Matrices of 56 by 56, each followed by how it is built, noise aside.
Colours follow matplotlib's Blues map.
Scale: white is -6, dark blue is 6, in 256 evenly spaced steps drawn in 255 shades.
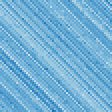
Toeplitz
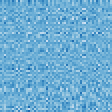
low rank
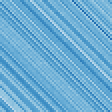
Toeplitz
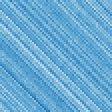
Toeplitz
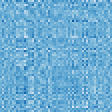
low rank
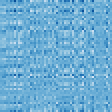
low rank
